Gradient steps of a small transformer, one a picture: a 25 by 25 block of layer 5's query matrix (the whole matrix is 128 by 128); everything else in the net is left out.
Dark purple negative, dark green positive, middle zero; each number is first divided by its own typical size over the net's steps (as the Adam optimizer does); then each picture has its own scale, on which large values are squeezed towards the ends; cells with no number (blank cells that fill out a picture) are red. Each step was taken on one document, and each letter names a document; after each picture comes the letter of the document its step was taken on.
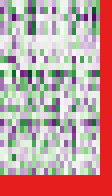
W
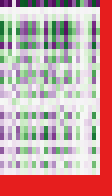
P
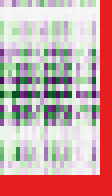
P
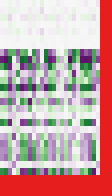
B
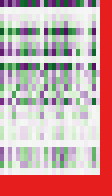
P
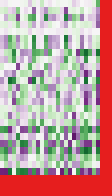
B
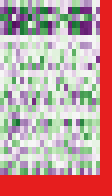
B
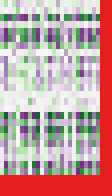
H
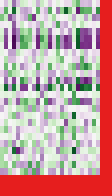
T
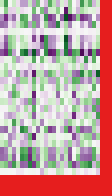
W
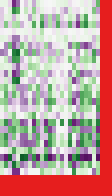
B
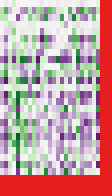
T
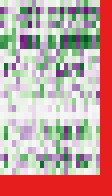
H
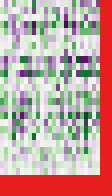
W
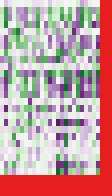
T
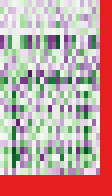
W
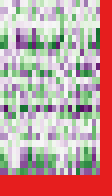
H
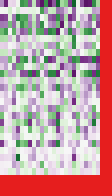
H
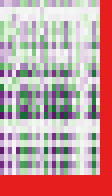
P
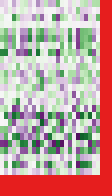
T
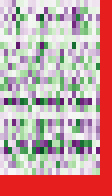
T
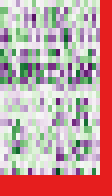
W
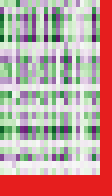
P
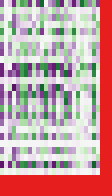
P
